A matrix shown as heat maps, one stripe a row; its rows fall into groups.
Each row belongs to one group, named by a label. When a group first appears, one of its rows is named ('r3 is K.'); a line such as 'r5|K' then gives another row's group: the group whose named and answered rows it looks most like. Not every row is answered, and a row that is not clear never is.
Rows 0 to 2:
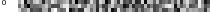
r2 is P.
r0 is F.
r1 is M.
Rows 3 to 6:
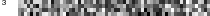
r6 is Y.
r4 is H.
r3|F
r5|F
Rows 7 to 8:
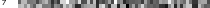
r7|M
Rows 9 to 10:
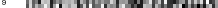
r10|F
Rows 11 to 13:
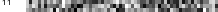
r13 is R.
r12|P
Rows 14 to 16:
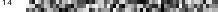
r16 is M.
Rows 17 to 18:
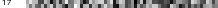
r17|F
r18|R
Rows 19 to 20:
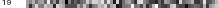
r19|P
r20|R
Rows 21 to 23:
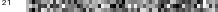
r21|R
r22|P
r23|R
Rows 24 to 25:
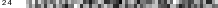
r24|H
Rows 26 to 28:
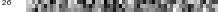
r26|F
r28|H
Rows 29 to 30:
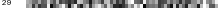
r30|P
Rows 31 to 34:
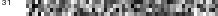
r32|M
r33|F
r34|Y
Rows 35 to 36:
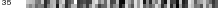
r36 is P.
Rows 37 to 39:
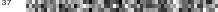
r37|H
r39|H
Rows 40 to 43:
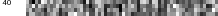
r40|R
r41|H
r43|M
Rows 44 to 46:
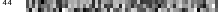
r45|M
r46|Y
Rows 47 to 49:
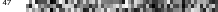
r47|P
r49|F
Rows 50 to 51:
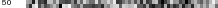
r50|R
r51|Y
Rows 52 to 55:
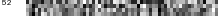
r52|M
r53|H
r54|R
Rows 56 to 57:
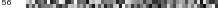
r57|M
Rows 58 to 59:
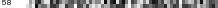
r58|P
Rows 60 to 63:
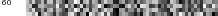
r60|R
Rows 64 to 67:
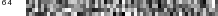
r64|M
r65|R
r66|Y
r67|P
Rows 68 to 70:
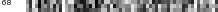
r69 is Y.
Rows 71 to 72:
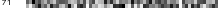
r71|M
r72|P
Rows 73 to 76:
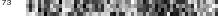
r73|Y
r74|Y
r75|Y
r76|P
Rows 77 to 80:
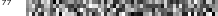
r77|F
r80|F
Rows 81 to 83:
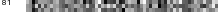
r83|H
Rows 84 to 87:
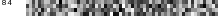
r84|F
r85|M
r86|H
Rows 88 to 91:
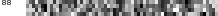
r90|H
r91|F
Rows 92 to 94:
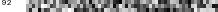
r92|R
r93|F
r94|Y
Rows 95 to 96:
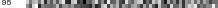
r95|P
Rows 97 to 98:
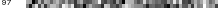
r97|H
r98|Y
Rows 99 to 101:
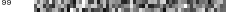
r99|R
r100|M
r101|Y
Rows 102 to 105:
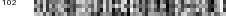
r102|M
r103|R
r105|H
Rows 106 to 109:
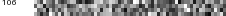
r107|M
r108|F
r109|R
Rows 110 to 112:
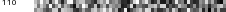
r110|P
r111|R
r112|P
